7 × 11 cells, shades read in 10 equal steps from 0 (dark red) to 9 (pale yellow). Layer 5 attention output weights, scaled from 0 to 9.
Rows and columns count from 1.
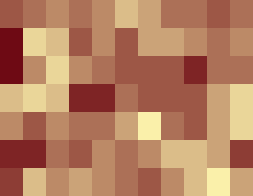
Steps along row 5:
down up down same up up down down up up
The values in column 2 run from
1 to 8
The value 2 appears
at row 6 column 11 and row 7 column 1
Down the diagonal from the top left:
3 8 8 1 4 4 3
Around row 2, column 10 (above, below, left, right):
3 4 5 5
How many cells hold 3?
14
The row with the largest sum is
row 7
